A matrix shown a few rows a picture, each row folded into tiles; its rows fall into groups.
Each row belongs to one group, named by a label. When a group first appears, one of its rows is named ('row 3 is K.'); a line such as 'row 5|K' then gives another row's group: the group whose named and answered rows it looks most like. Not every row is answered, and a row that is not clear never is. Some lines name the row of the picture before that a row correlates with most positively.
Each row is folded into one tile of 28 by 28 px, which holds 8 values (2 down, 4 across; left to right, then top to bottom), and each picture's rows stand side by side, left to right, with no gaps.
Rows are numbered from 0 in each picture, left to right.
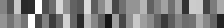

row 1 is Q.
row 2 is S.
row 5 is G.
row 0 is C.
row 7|G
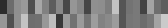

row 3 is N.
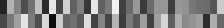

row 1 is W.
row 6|N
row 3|Q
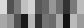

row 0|G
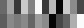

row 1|W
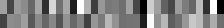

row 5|N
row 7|C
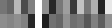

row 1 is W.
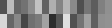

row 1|W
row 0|Q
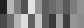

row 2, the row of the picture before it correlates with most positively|3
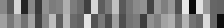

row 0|C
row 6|C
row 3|Q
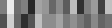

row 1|N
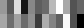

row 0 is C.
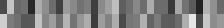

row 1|N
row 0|Q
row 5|Q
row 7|N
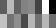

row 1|C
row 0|Q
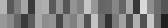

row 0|G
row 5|S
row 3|S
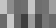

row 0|S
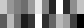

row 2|G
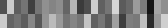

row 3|Q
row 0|Q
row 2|C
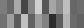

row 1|W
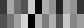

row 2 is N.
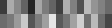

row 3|S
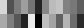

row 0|G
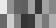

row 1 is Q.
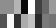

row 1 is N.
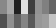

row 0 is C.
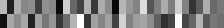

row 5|G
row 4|N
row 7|Q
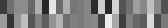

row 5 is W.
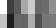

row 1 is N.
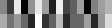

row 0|C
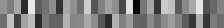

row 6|G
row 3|G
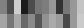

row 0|C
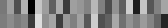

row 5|G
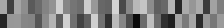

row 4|G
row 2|S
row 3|S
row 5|S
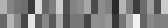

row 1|Q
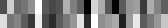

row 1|W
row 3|N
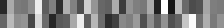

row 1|W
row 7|N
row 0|N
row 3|S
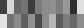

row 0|Q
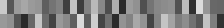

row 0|G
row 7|S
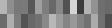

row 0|S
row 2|C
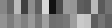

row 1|C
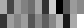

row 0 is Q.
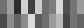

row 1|Q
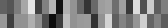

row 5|Q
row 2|N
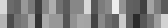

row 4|S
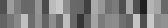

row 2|S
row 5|N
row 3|N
